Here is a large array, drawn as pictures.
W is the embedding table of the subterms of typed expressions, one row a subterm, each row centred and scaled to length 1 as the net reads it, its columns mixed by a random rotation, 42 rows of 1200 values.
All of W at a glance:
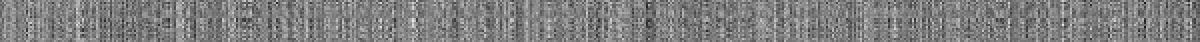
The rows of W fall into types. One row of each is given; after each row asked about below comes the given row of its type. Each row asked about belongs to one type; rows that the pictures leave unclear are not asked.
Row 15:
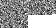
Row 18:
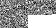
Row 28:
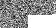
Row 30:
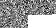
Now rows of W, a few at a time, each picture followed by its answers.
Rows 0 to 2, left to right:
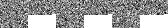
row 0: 15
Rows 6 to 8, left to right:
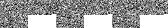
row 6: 18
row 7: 28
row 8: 18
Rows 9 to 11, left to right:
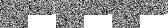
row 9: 28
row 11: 28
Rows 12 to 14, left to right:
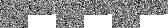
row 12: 28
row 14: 30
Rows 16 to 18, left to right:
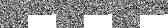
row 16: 15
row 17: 28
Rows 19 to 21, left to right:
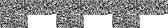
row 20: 18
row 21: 18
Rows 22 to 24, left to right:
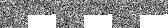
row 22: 30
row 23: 18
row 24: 15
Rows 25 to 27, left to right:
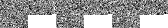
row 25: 28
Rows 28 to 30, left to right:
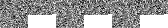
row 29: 30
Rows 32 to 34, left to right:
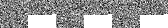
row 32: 15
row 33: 18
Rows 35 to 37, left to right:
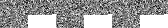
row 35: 30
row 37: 30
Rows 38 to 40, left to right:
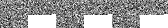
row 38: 15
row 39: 18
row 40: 18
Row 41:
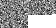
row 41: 15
